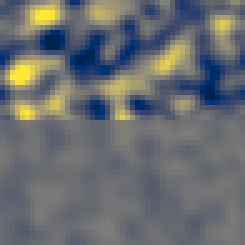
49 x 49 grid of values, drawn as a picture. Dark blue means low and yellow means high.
Slope: none. Histogram: heavy tails on both sides. Seam: horizontal, 50% of the way down, the bottom part calmer. Mirror symmetry: none.
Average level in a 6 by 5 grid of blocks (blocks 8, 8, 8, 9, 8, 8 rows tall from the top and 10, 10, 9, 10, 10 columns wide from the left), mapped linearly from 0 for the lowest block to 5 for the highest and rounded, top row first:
4 3 3 1 3 | 4 0 1 5 1 | 5 3 4 2 0 | 3 3 3 3 3 | 3 3 3 3 3 | 3 3 3 3 3
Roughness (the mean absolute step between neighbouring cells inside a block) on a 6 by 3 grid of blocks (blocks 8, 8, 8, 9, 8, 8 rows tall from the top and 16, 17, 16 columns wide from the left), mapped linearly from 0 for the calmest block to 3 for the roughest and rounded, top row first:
3 2 2 / 3 2 2 / 3 3 2 / 0 0 0 / 0 0 0 / 0 0 0
